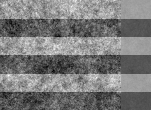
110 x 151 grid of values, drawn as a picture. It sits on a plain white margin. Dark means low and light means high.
Stripes: horizontal, repeating 3 times. Average level on the scale: 50%. Seam: vertical, 80% of the way across, the right part calmer.
